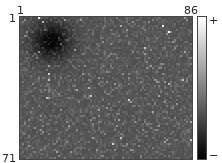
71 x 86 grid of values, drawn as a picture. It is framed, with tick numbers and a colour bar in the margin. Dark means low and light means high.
Dips: one, in the top left. Mirror symmetry: none. Ninth with the lowest average: top left. Histogram: heavy tails on both sides. Odd rows or columns: none.
